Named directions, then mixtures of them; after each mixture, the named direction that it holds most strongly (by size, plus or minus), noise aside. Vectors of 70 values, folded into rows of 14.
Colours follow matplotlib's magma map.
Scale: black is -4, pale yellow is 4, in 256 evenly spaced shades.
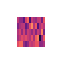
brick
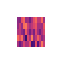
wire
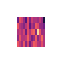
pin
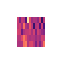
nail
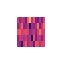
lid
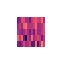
wire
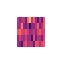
lid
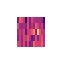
pin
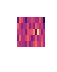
pin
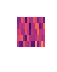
wire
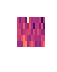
nail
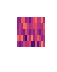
wire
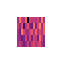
nail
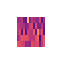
brick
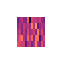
brick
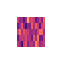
lid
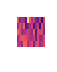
nail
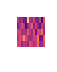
brick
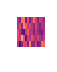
wire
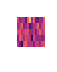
lid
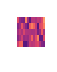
brick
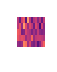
nail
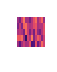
wire
